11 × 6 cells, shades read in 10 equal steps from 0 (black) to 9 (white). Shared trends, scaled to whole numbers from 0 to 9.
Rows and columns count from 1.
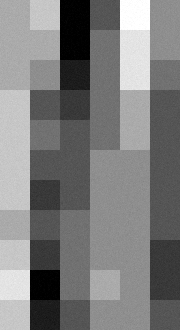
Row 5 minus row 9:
0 2 -1 -1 1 1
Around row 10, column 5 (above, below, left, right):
5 5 6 2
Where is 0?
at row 1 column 3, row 2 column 3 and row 10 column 2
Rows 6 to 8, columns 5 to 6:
5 3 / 5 3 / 5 3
